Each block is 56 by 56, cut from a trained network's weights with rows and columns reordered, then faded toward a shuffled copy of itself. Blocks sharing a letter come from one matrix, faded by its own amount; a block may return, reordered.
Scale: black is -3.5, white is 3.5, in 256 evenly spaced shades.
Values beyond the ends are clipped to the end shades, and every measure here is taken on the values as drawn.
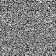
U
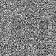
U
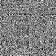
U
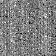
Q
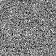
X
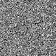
X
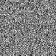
U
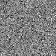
X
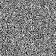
X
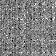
Q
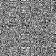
U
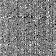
Q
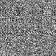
U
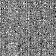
Q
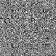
U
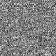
U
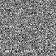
U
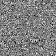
X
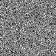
X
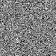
X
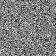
X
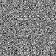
U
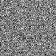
U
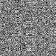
U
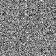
X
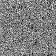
X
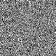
X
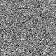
X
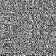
U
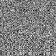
U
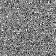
X
